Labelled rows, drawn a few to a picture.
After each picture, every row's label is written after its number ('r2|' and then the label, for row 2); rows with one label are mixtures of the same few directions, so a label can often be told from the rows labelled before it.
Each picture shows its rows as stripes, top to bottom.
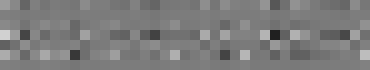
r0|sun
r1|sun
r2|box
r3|sun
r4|sun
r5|box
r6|box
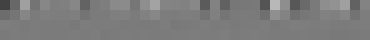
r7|sun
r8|sun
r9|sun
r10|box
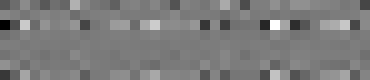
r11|box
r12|box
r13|sun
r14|sun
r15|sun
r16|box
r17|sun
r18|sun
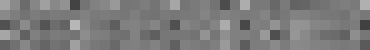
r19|box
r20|sun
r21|box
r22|sun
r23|box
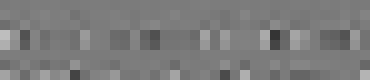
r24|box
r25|box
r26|sun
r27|sun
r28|sun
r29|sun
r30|box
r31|box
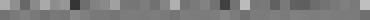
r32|box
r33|box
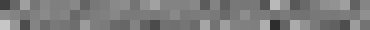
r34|sun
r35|box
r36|sun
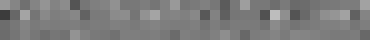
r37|box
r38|sun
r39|sun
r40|box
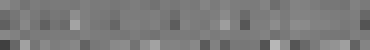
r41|sun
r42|box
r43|box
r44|sun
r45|sun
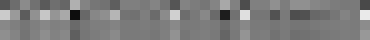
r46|box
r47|box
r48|box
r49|box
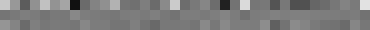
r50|box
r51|box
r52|sun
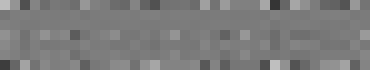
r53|sun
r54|sun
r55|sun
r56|box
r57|sun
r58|box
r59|sun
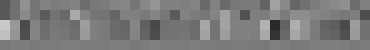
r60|sun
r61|box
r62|sun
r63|sun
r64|sun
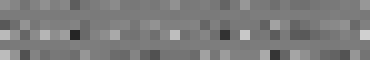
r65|box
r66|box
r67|sun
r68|box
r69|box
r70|sun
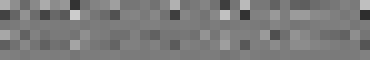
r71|box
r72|box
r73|sun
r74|sun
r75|box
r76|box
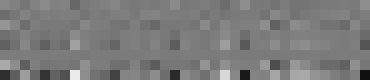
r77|box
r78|sun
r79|sun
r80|box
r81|box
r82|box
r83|sun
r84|box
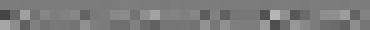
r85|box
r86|sun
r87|sun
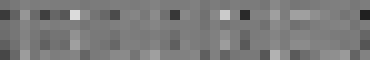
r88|sun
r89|box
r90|sun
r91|box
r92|box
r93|sun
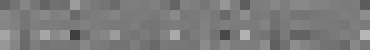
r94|box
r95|box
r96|sun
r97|box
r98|sun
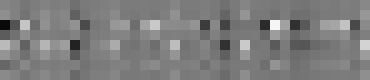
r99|box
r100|box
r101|sun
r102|sun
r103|box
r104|box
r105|sun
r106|box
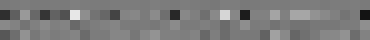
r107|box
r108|box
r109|box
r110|sun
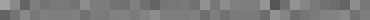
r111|sun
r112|sun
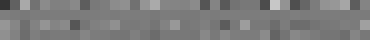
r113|sun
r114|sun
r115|box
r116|sun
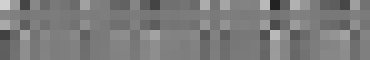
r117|sun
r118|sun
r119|sun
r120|sun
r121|sun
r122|sun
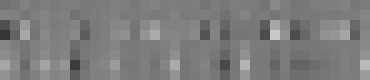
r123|sun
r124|box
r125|sun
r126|sun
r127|box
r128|box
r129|box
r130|box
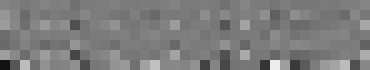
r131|box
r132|sun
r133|box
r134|sun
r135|box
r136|box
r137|sun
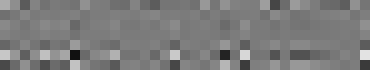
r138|sun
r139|sun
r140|box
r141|box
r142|box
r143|box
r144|box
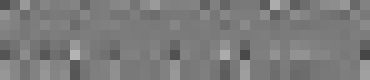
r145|sun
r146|sun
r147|box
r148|sun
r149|box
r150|box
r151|box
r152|box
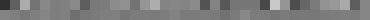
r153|sun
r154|box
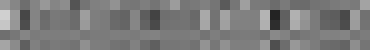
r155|box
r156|sun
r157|sun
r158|sun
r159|sun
